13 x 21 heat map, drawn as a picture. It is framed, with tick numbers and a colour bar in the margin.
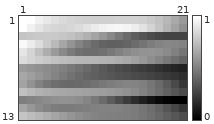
The ninth with the lowest average is the bottom right. Streaks run across, left to right. Values rise toward the top left. The ninth with the highest average is the top left.
